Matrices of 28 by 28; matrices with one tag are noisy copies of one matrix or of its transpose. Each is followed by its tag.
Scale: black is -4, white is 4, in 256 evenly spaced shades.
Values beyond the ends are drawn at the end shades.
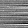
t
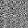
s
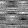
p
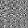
s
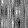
p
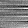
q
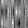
p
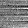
q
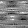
p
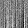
t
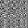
s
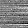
t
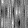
p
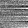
q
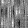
p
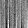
q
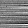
t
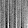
q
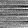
q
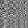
s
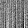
t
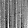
q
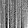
q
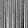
t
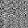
s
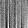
q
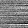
t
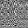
s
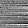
t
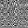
s
